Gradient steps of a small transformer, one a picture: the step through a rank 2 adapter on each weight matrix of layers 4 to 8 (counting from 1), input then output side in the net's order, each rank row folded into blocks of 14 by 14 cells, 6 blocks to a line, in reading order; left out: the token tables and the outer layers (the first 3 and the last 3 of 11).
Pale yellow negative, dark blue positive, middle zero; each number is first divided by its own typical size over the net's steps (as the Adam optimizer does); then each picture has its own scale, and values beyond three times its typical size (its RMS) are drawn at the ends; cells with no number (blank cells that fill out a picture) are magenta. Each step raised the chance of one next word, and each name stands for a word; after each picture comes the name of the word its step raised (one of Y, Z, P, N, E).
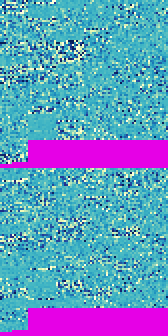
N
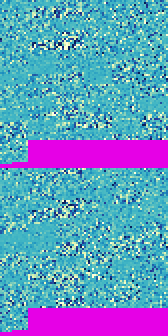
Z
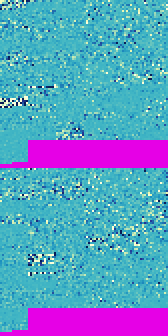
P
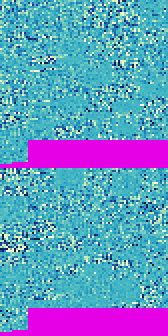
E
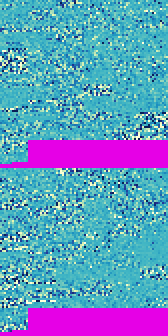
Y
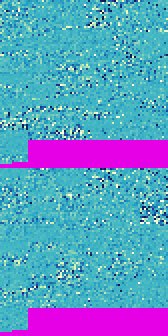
P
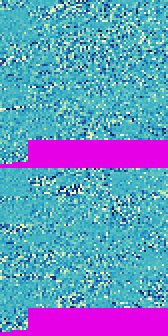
Z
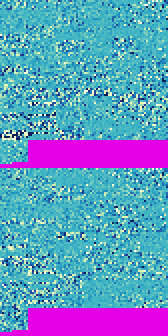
N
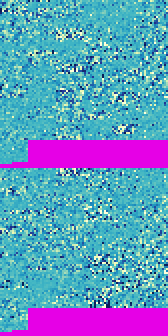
Y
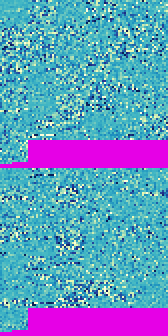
Z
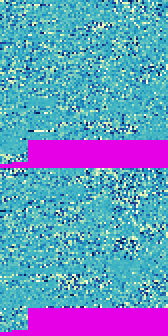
N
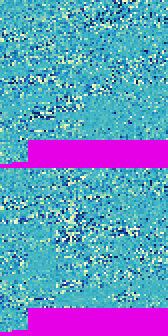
N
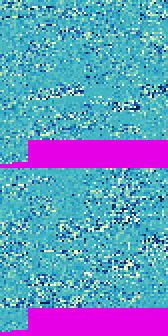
Z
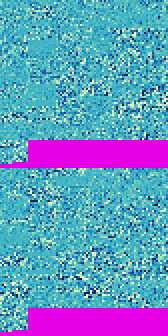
Y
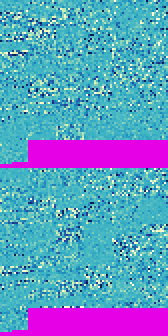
N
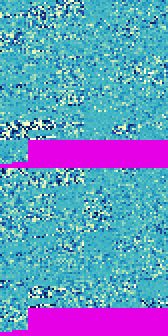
Y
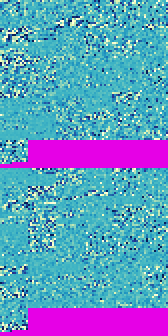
Y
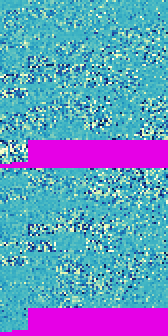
E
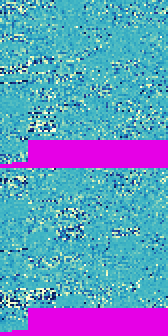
N
